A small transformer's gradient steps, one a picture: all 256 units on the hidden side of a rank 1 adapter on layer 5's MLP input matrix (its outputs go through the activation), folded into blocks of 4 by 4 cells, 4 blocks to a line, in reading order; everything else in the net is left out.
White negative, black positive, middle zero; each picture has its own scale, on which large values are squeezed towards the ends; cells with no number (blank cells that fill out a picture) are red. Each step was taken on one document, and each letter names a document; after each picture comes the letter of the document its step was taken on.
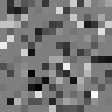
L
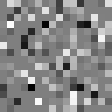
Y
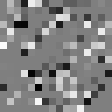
L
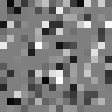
L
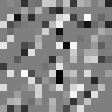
L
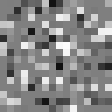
Y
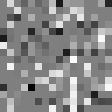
Y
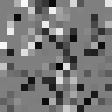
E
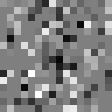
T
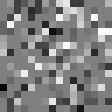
Y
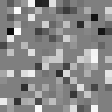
T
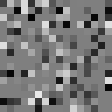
T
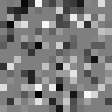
L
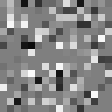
L
